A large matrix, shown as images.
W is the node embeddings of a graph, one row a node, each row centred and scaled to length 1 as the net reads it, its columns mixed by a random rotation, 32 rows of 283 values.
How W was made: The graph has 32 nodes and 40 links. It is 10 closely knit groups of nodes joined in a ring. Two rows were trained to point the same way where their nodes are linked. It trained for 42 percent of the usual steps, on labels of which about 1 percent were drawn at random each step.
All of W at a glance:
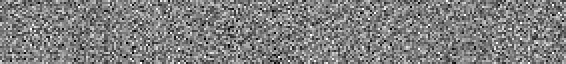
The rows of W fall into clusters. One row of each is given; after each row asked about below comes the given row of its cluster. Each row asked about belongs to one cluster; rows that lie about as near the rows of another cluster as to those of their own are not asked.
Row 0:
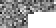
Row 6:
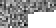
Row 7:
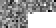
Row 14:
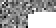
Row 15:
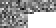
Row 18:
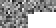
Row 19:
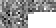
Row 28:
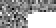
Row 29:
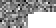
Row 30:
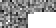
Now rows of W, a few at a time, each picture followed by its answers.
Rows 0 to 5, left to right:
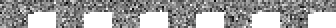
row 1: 7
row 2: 29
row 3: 30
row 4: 28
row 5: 30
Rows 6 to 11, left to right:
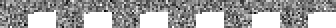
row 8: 0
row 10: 15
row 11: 19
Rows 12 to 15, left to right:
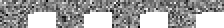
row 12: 30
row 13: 18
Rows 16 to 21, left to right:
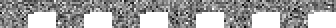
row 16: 0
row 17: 14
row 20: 7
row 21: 6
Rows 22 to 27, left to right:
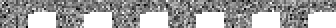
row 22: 14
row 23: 15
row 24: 0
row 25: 18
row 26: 29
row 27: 6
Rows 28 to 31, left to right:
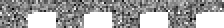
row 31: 19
